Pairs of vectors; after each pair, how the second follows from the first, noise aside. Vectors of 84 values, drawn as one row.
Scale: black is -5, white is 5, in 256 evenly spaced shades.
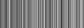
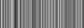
shuffled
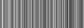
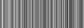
copied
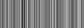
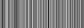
shuffled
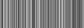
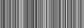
shuffled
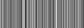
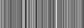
copied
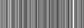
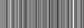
copied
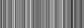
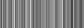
copied
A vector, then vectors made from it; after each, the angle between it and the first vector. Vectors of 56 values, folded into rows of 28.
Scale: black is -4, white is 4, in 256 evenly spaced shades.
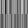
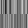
nearly parallel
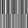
nearly opposite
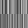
partly aligned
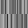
partly aligned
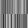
partly aligned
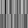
nearly parallel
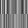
nearly opposite
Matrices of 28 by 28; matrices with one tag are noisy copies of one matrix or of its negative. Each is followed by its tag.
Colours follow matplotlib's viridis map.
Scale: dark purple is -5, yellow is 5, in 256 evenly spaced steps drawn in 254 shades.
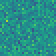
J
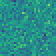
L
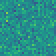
J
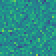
L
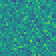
L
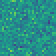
L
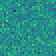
J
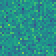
J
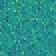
J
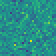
L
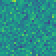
L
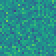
J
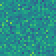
J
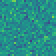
L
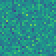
J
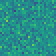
J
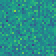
J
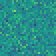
J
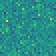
J
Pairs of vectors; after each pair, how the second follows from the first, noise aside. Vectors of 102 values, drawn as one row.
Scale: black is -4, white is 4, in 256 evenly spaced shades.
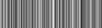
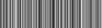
negated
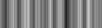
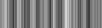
negated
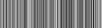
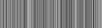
shrunk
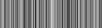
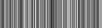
negated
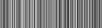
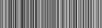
negated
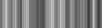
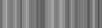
shrunk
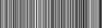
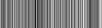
negated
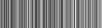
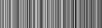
negated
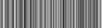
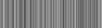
shrunk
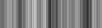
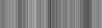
shrunk
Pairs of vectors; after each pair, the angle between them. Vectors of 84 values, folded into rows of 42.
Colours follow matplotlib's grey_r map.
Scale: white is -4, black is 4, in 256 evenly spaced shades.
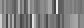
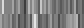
partly aligned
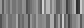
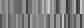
nearly parallel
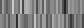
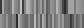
nearly parallel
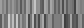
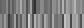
nearly opposite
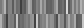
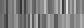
partly aligned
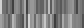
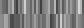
orthogonal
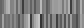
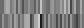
nearly parallel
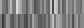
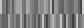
partly aligned
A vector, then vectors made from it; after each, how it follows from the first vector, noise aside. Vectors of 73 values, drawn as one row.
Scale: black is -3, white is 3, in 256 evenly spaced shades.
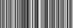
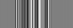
partly zeroed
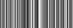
copied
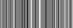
partly zeroed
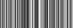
copied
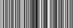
wrapped around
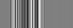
partly zeroed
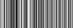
wrapped around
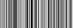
sign-scrambled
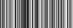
copied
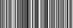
copied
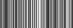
sign-scrambled
